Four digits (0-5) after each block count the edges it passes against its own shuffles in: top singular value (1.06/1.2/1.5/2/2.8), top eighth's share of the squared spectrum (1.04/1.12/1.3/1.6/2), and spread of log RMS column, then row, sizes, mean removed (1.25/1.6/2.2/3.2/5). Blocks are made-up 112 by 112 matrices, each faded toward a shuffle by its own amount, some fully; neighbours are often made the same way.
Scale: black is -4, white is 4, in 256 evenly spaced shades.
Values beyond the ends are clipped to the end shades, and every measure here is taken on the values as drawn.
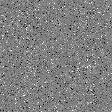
3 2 1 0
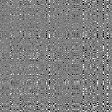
5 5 4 3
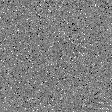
0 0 0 0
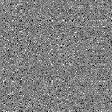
4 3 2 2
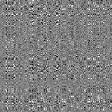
5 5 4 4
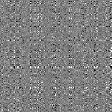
5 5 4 3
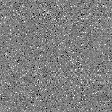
4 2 1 1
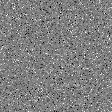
2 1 0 0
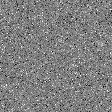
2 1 0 0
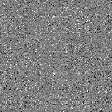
4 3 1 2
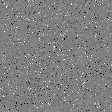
1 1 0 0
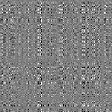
5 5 4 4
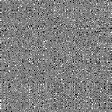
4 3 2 2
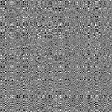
5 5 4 4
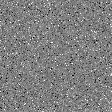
2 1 0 0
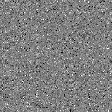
4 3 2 2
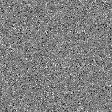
3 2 0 1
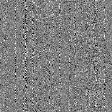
2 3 4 0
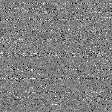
2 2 0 3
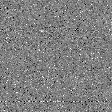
2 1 0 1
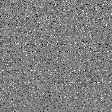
1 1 0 2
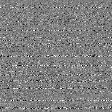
2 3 0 4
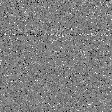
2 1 0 2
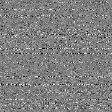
2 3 0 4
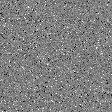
0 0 0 0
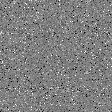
0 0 0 1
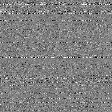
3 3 0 4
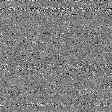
2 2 0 3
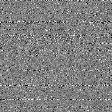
2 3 0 4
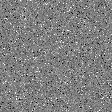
0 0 0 0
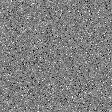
0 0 0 0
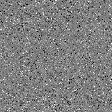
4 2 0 1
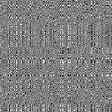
5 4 3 3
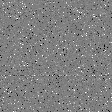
2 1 0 1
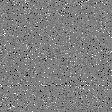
3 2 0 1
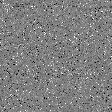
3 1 0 0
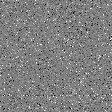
3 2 0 0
